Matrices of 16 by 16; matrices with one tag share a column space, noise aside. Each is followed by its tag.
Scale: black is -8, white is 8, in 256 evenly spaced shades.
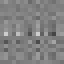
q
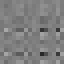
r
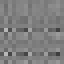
r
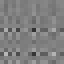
r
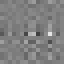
q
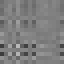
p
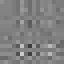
p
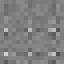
r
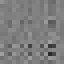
p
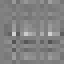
q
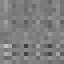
p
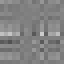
q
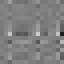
q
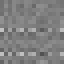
r
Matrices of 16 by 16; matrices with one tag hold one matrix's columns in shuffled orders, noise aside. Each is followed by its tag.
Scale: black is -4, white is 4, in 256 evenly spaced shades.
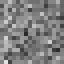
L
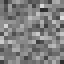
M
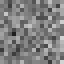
L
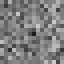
L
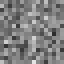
L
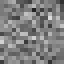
M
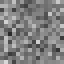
L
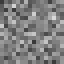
M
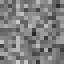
L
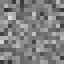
M
